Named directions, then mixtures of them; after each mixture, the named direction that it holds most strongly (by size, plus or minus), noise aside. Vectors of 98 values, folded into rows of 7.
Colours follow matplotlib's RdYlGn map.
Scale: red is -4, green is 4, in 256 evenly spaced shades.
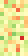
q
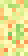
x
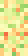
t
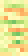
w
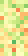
t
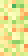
w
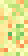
x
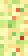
q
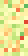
q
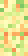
t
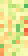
x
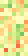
x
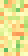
q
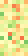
x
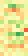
w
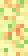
x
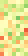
x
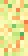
q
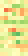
w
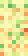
x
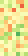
x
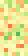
x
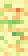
w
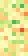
w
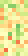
x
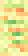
w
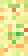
x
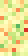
x
